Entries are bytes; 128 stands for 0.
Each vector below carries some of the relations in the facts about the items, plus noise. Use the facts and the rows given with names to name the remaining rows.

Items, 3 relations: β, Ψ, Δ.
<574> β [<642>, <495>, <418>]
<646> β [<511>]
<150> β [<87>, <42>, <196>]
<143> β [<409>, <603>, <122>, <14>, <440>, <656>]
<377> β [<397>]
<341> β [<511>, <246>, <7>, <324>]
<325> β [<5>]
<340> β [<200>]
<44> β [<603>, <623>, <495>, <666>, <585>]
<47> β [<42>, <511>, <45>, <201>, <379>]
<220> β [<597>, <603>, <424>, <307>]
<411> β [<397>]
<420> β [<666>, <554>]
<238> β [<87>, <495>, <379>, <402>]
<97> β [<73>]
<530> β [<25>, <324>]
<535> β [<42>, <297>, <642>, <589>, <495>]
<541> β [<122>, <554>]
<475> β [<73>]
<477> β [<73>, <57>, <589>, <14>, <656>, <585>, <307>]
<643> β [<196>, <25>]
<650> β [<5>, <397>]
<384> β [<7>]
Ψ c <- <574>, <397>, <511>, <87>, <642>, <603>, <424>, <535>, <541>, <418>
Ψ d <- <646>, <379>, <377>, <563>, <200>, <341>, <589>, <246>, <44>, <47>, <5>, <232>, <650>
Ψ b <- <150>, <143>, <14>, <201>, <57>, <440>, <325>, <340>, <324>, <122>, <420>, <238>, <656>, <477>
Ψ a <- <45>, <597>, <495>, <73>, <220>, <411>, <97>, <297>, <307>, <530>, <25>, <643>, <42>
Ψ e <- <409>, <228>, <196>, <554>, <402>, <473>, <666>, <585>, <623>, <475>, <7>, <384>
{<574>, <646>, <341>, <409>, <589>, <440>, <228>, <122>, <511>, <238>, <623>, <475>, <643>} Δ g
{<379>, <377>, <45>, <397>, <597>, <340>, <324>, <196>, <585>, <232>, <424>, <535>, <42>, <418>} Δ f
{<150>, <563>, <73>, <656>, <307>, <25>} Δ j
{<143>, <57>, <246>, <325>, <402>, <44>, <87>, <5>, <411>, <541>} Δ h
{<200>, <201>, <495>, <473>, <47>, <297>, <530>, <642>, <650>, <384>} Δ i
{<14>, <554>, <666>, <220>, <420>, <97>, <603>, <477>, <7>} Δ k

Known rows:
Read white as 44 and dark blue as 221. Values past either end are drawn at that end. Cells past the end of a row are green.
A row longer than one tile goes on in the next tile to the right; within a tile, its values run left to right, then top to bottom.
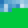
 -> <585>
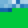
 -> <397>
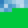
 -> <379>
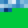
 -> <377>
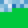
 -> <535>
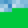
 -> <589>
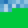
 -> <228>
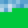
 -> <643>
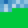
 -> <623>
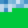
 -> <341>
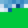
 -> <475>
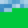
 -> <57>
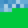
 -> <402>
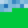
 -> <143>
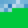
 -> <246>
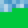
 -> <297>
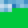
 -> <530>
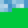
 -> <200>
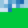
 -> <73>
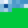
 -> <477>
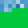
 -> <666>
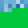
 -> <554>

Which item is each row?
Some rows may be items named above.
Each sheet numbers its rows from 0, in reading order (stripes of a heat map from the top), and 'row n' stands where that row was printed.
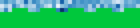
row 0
<47>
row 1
<200>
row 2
<650>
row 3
<402>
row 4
<420>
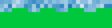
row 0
<246>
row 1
<402>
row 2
<340>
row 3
<87>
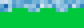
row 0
<420>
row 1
<563>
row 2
<642>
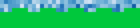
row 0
<473>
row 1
<535>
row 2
<325>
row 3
<14>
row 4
<325>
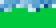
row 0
<201>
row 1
<475>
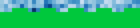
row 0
<541>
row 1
<411>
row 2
<656>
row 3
<324>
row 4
<220>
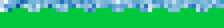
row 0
<97>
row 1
<574>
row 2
<384>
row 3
<5>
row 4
<603>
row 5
<150>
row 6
<87>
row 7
<44>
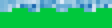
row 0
<511>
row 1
<420>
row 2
<603>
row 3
<238>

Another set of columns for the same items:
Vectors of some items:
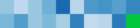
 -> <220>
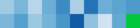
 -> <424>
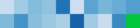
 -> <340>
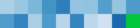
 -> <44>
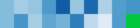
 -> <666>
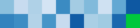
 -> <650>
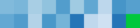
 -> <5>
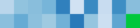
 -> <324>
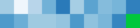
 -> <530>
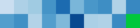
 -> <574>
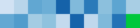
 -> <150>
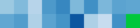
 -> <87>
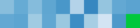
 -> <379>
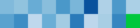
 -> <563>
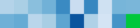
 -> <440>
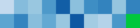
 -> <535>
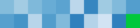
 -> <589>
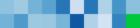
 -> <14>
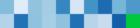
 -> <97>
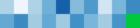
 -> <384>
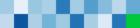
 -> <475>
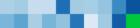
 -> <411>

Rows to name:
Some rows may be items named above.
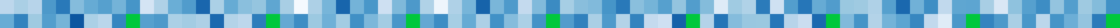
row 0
<541>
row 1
<238>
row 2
<384>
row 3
<384>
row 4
<44>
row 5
<97>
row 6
<402>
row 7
<47>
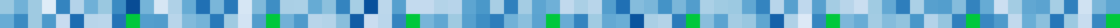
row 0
<377>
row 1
<473>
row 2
<656>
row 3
<511>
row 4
<541>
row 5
<57>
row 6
<643>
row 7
<200>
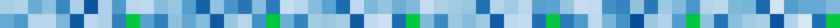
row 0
<656>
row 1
<535>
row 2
<143>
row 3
<325>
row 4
<642>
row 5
<477>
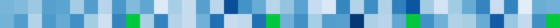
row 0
<246>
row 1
<73>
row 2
<397>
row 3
<201>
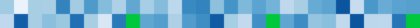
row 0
<475>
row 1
<87>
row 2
<420>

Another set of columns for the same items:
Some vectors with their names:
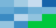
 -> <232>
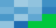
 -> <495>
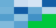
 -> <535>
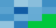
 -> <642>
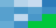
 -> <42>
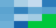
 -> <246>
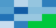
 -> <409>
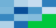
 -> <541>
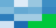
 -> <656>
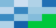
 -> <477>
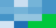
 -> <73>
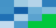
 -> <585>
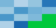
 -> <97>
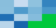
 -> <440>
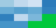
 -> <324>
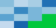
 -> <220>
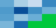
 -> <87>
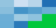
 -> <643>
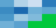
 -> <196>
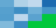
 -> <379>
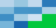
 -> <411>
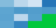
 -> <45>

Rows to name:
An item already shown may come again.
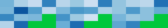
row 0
<541>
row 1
<411>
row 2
<530>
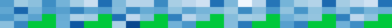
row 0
<642>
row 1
<246>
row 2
<57>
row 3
<340>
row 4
<150>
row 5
<530>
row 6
<340>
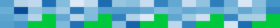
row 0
<384>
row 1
<238>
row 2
<5>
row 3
<563>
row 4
<656>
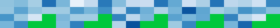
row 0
<650>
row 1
<150>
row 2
<143>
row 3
<574>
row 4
<325>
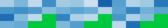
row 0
<397>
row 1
<377>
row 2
<589>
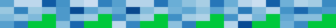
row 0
<47>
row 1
<402>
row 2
<475>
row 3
<200>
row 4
<44>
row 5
<511>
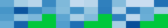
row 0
<87>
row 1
<201>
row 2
<143>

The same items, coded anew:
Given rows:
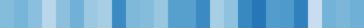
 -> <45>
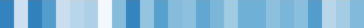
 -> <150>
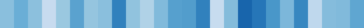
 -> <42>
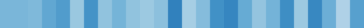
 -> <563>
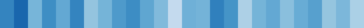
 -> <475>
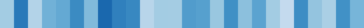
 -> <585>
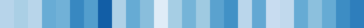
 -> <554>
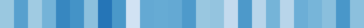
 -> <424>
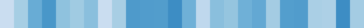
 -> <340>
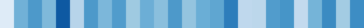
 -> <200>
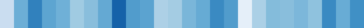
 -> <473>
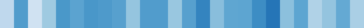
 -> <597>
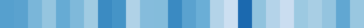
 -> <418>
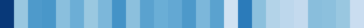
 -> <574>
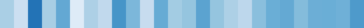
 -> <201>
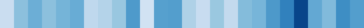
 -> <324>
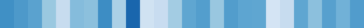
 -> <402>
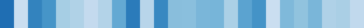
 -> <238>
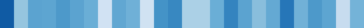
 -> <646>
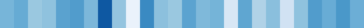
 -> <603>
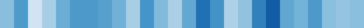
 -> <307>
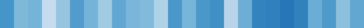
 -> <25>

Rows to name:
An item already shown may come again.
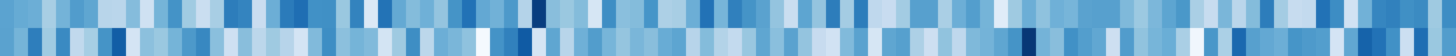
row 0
<246>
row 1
<397>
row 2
<402>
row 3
<246>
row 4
<642>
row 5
<143>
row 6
<324>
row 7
<530>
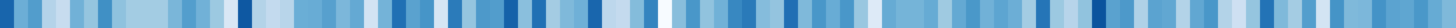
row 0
<87>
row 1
<650>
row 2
<589>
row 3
<511>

